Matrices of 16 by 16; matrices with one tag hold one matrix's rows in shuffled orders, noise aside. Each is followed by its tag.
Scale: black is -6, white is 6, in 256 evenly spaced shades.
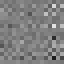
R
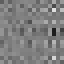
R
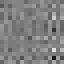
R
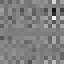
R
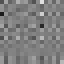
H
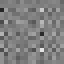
H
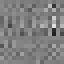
R
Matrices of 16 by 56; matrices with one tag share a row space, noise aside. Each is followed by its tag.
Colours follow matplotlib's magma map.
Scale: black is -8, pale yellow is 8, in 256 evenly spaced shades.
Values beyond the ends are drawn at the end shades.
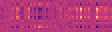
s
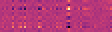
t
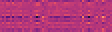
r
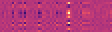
t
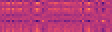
r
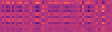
r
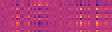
s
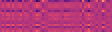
r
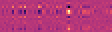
t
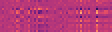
s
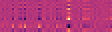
t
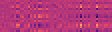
s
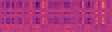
r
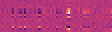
t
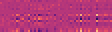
s
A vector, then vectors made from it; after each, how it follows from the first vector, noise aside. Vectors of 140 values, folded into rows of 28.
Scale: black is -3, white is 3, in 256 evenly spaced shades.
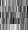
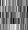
copied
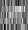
wrapped around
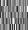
sign-scrambled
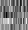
wrapped around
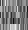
copied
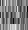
copied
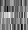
wrapped around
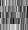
copied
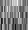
wrapped around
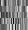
sign-scrambled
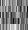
copied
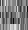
copied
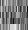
copied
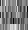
copied
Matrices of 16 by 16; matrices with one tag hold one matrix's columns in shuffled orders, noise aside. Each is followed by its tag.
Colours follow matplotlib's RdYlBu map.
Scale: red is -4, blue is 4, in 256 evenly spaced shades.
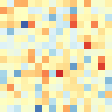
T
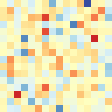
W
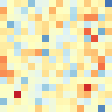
W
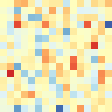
T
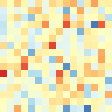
T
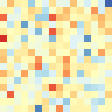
W
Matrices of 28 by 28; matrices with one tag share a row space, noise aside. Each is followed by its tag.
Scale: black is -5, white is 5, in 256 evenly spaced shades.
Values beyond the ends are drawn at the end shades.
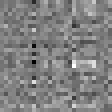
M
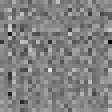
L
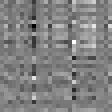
M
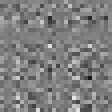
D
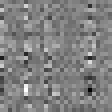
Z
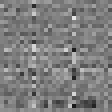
M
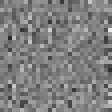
L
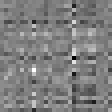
M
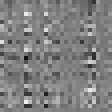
Z
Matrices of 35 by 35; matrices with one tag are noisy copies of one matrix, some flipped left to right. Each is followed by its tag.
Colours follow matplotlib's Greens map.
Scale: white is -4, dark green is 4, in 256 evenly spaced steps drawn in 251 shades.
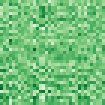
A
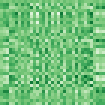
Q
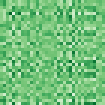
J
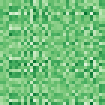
J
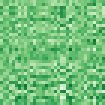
A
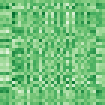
Q
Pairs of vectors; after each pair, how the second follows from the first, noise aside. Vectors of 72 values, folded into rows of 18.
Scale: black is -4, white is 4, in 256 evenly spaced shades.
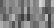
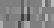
partly zeroed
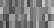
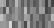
reversed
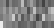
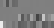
partly zeroed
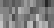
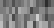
copied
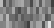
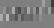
partly zeroed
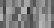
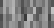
reversed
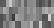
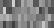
reversed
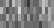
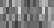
copied
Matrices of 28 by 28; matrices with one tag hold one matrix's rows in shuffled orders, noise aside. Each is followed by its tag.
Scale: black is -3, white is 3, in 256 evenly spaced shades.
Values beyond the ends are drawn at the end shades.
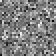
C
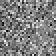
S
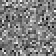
C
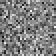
S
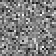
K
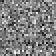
K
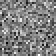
C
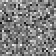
C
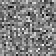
K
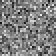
C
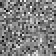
S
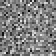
S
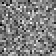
S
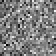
S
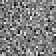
S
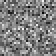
K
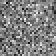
S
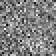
S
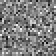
C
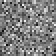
S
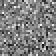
K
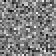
K
